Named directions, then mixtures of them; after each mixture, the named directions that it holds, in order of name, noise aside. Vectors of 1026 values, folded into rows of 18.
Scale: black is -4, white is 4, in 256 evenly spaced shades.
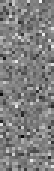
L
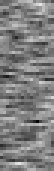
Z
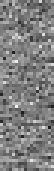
L, Z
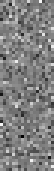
L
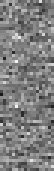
L, Z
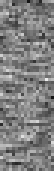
L, Z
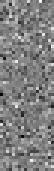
L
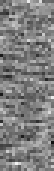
L, Z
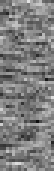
L, Z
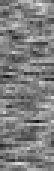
Z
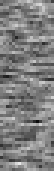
Z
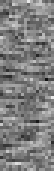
L, Z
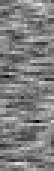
Z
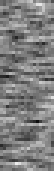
Z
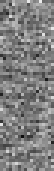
L, Z
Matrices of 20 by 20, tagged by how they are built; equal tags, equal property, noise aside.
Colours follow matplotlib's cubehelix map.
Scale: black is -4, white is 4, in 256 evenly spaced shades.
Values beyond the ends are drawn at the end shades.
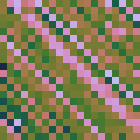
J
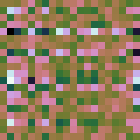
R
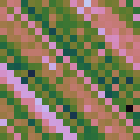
J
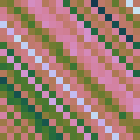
J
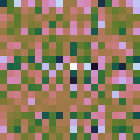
R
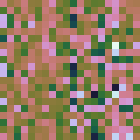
R
